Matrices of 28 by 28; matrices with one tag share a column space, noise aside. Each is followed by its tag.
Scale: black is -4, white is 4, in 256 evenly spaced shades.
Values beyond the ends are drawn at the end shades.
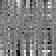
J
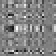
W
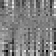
J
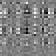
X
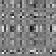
W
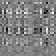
X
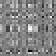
W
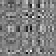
W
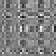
W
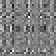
W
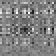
X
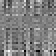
J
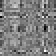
W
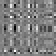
W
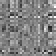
W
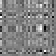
W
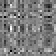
W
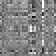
W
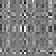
W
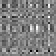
W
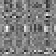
W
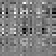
X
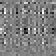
X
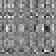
W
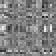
W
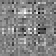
X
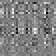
X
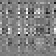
X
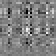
X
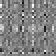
W
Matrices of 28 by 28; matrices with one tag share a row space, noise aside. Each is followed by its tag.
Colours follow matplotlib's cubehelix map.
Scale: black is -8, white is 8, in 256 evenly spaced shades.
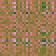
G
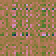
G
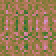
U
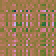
G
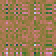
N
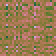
N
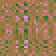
U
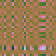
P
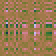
N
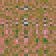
U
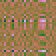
P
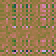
G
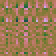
U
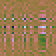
P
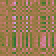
G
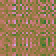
G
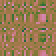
P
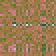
G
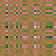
N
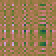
P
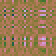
P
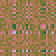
G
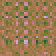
U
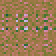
U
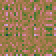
N
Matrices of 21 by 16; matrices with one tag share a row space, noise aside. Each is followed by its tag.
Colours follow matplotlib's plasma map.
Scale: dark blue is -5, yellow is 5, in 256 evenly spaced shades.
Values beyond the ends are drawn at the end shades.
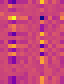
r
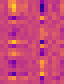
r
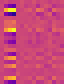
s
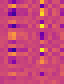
r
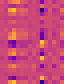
r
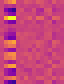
s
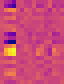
s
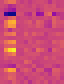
s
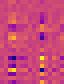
r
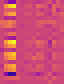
s
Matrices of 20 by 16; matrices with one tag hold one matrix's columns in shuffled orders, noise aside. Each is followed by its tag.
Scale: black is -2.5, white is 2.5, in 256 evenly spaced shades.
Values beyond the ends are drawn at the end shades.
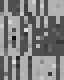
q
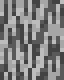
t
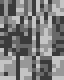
q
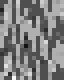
t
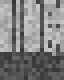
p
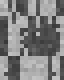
q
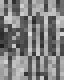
q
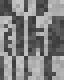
q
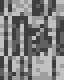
q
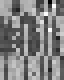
q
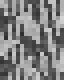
t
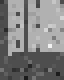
p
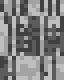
q
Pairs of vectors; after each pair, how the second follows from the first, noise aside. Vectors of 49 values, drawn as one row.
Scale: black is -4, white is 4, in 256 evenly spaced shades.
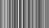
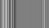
partly zeroed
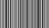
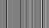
partly zeroed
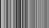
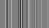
partly zeroed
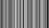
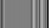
partly zeroed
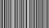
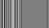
partly zeroed
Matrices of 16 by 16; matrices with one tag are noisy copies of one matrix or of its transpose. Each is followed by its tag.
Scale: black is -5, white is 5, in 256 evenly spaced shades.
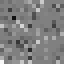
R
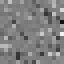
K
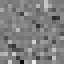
K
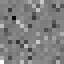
R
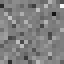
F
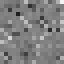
R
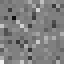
R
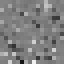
K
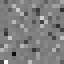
F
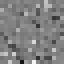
K
